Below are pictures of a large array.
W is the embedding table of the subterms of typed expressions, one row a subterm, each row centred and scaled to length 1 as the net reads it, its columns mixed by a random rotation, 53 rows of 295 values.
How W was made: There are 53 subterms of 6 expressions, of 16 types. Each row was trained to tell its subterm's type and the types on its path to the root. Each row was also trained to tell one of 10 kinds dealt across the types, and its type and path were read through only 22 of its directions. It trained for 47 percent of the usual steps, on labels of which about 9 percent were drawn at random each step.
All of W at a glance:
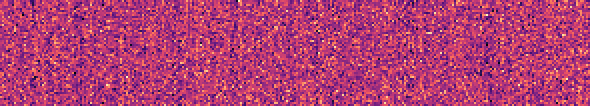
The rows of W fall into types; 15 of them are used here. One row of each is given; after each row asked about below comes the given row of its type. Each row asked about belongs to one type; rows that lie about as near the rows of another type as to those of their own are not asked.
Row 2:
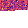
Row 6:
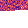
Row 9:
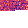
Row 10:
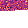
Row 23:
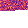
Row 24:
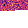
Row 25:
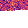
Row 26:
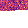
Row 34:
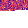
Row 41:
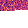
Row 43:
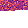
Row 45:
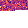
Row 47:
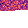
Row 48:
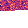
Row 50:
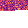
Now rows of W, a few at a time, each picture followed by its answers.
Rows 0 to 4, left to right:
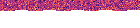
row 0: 34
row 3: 26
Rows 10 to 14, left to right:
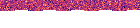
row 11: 50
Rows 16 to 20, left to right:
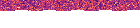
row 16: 24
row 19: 9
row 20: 23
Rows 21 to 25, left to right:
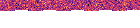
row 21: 9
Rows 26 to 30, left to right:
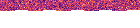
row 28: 34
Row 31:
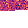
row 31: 9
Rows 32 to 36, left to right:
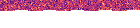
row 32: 10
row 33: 23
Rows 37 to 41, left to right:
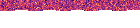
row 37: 10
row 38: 50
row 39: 34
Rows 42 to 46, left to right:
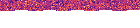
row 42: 10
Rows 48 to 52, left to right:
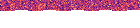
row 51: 2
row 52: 23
